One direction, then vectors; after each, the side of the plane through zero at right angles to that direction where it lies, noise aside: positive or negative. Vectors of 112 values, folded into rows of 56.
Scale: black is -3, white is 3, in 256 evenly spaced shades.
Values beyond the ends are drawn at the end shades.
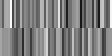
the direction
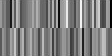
negative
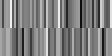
positive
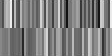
positive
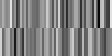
positive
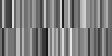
negative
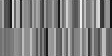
negative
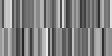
positive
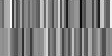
positive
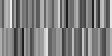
positive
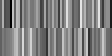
negative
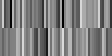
negative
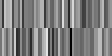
positive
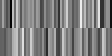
negative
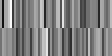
positive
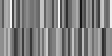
positive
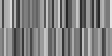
positive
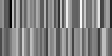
negative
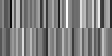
negative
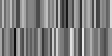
positive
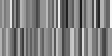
positive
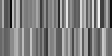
negative
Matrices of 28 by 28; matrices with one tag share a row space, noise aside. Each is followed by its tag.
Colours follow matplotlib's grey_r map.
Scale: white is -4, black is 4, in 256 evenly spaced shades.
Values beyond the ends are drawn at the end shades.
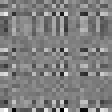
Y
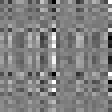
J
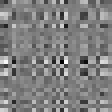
Y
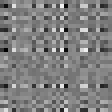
Y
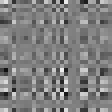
Y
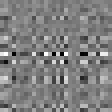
Y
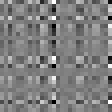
J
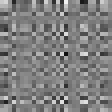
Y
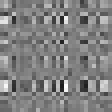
Y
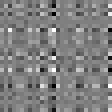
J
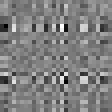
Y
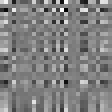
Y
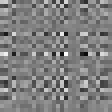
Y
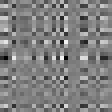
Y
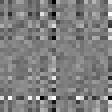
J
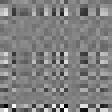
Y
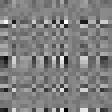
Y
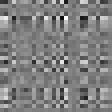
Y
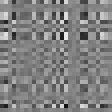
Y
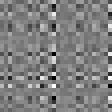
J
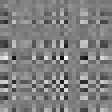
Y
